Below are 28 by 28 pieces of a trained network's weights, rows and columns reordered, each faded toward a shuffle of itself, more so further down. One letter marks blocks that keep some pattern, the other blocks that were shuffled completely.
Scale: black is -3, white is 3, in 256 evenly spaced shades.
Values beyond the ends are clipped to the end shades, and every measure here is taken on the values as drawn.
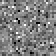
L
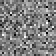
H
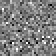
H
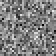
L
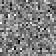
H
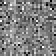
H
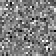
L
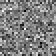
L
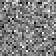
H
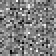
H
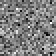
L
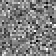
H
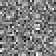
H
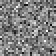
L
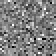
H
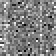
H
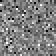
L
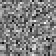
H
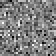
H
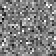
L
